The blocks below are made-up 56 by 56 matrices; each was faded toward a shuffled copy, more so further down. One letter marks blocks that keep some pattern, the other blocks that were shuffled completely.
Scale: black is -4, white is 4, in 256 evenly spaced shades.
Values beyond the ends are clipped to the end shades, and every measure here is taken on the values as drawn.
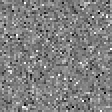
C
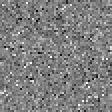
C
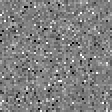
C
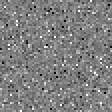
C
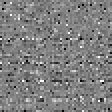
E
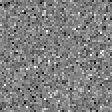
C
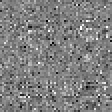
E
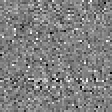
E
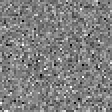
C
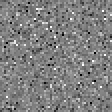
C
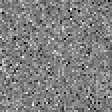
C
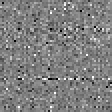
E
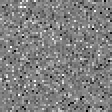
C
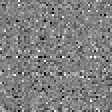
E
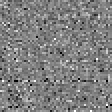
E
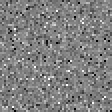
C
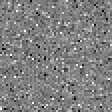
C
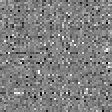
E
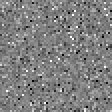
C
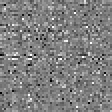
E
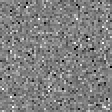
C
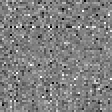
E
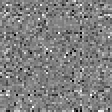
E
